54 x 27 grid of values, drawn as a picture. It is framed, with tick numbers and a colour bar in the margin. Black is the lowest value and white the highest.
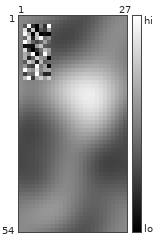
Average level on the scale: 50%. Roughest part: top left. Ninth with the highest average: centre. Odd patch: rougher, in the top left.
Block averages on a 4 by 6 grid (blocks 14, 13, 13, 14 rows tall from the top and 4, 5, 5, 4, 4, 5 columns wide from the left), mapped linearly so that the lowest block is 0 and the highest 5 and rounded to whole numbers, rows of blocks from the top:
211122 | 224553 | 012210 | 222111
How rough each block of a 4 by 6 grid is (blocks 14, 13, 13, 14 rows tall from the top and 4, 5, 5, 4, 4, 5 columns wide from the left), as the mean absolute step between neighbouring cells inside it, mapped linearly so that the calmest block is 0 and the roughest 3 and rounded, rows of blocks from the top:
330000
110000
000000
000000
